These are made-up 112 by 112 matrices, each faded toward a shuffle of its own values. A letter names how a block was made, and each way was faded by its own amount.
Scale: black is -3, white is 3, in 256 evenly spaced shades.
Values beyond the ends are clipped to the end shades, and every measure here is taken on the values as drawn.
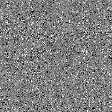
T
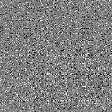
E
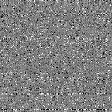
E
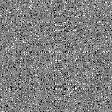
E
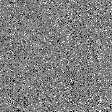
T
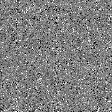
T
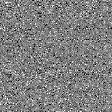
E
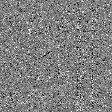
T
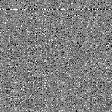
E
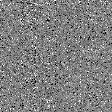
T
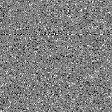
E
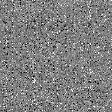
T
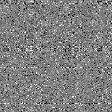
E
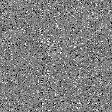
T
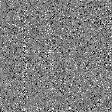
T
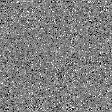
T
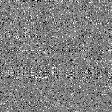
E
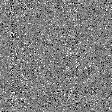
T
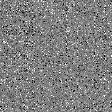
T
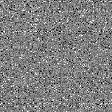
E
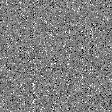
T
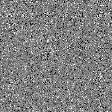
T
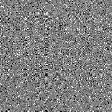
E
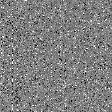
T
